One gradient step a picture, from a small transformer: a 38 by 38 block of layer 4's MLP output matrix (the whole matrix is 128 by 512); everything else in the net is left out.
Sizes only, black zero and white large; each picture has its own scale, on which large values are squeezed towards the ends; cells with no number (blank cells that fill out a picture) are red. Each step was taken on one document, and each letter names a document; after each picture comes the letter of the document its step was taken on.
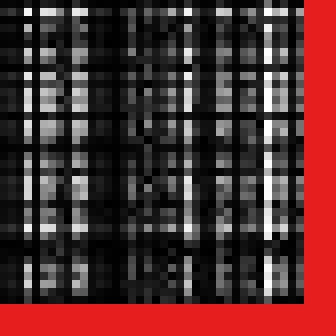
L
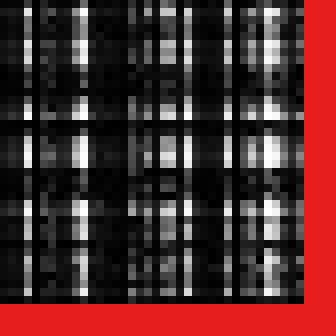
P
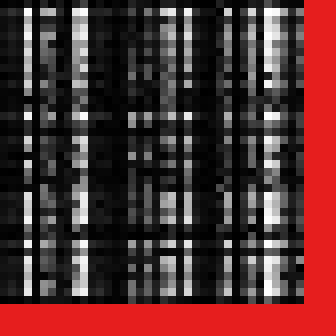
P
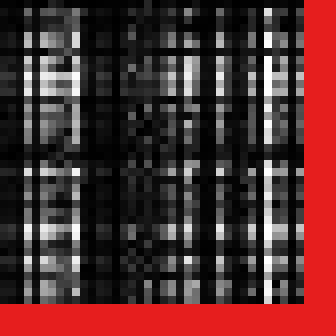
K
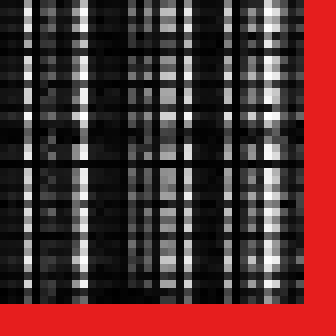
P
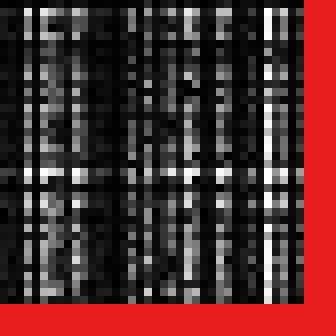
K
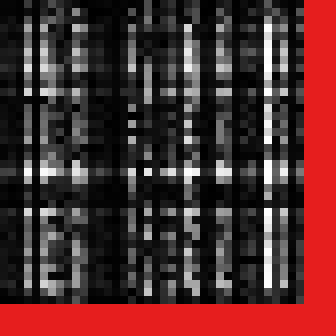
K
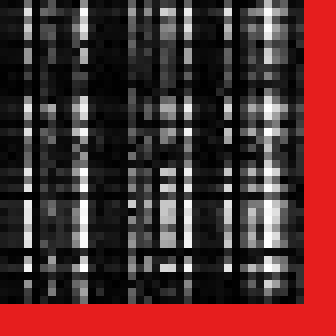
P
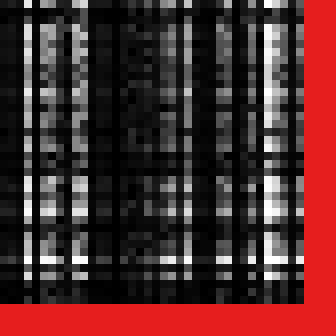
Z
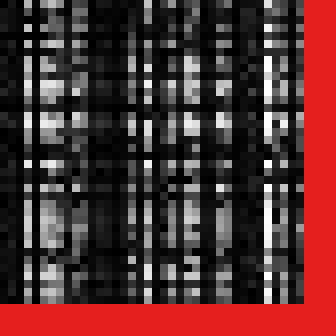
L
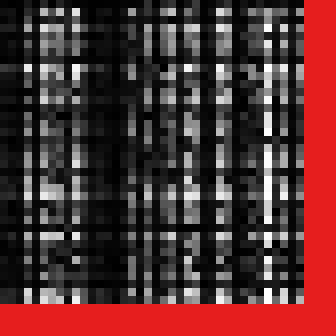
K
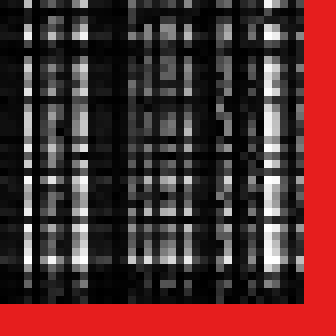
Z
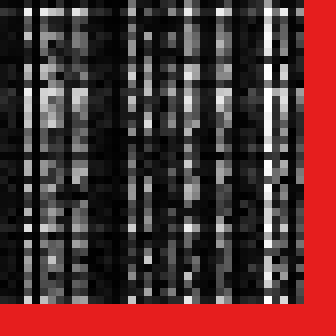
L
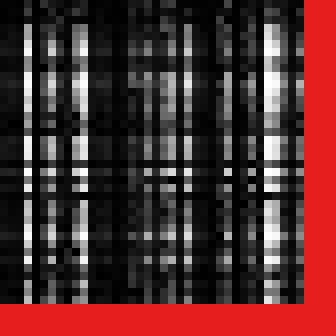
Z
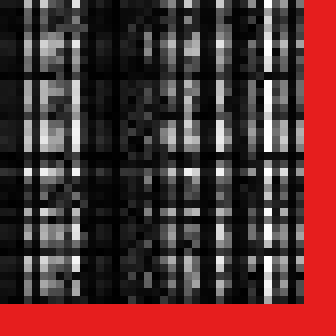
K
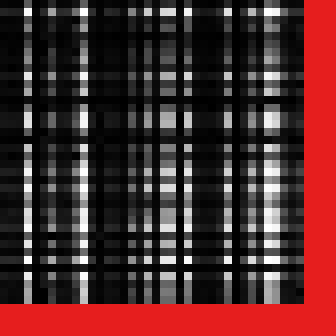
P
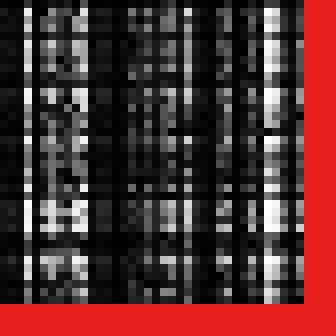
Z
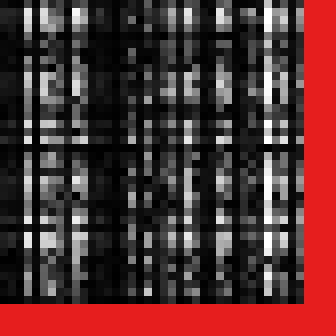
L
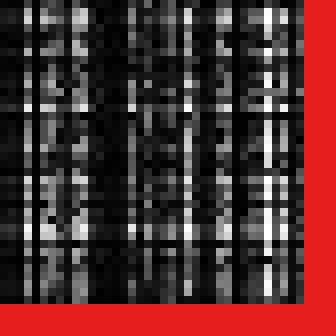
L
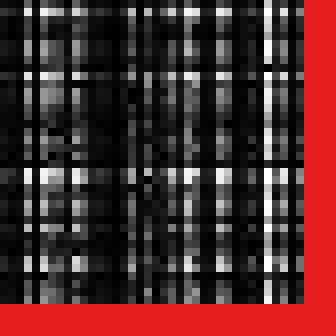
K
